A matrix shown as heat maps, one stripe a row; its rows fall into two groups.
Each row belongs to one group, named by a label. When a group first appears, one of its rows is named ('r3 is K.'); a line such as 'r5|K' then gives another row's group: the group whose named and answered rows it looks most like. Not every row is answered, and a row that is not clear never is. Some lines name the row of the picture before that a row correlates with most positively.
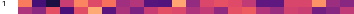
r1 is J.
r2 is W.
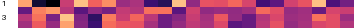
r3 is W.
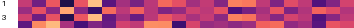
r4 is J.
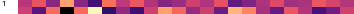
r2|W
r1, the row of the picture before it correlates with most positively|2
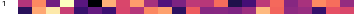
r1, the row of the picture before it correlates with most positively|1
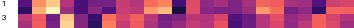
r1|J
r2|J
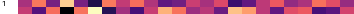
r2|W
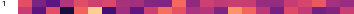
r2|W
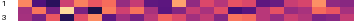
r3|W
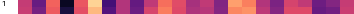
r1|W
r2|W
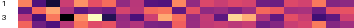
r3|W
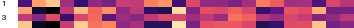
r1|J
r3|W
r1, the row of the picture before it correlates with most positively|2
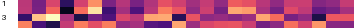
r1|W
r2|W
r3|J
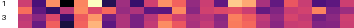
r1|W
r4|W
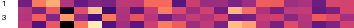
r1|J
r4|W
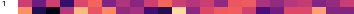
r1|W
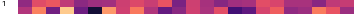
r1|J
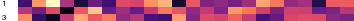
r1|J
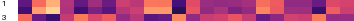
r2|J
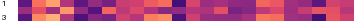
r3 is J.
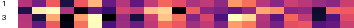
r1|W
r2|J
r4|W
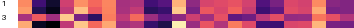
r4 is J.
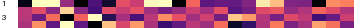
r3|W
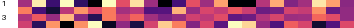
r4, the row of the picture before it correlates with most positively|3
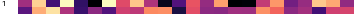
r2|J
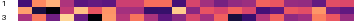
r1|J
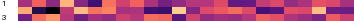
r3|J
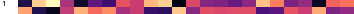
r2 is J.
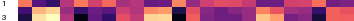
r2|J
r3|J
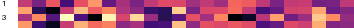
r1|W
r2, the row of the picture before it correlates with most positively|1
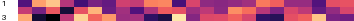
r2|W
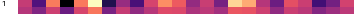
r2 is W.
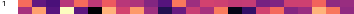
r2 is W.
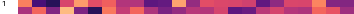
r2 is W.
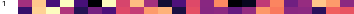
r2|J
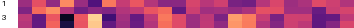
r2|J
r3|W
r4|W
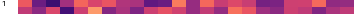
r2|W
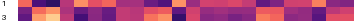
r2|J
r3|J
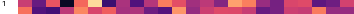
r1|W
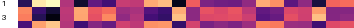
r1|J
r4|J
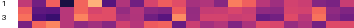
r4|J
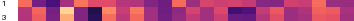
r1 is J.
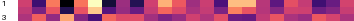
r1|W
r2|W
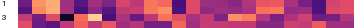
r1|J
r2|J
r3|W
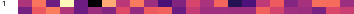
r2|J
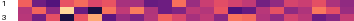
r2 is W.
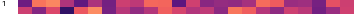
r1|J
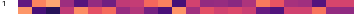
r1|J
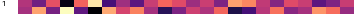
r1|W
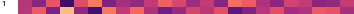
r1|W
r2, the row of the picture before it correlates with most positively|2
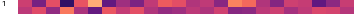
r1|W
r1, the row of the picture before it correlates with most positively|1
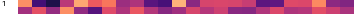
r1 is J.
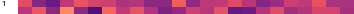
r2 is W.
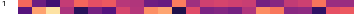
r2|J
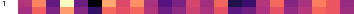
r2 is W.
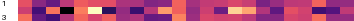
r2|W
